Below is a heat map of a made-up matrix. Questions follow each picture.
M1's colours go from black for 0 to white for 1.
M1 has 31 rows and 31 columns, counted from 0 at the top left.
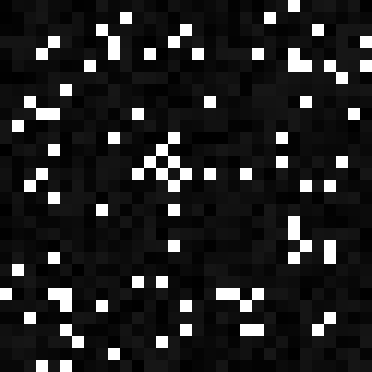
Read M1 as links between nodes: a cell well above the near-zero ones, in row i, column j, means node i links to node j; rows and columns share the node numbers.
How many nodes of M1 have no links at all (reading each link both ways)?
0
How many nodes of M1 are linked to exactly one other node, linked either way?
9
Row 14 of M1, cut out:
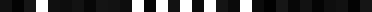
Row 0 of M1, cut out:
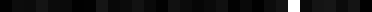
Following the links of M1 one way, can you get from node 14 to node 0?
yes
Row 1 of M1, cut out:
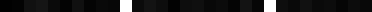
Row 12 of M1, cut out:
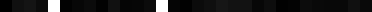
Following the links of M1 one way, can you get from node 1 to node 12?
no
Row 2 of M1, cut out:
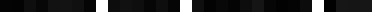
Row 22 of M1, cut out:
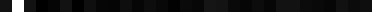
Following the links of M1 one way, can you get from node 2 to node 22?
no
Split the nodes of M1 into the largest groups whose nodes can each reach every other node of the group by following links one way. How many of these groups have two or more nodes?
2
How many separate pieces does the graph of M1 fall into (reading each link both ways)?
2
